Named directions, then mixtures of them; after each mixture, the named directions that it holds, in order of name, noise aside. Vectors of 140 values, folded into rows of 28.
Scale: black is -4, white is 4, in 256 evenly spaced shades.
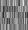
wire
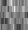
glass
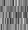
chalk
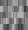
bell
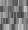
bell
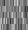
bell, chalk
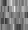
glass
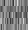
chalk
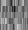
glass, wire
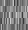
chalk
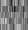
glass, wire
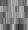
bell, glass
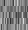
chalk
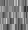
bell, chalk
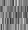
chalk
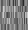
wire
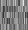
wire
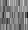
glass, wire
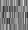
wire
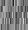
chalk, wire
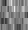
glass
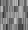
bell, wire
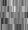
glass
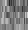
glass, wire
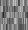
bell, wire
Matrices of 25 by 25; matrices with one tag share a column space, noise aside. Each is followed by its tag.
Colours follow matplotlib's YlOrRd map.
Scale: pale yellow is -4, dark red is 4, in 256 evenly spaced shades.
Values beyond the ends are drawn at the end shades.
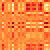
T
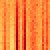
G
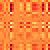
T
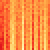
G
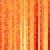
G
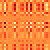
T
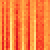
G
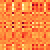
T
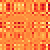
T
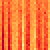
G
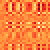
T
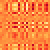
T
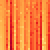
G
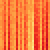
G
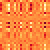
T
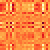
T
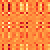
T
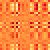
T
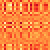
T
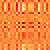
T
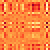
T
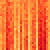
G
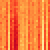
G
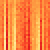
G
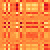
T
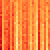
G
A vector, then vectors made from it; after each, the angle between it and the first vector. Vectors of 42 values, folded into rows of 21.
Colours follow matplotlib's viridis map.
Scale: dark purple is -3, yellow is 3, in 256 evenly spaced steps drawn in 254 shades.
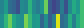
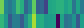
partly opposed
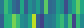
partly aligned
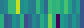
nearly opposite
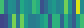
orthogonal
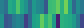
nearly opposite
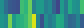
partly aligned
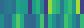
partly opposed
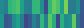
nearly opposite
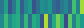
partly aligned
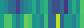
nearly parallel
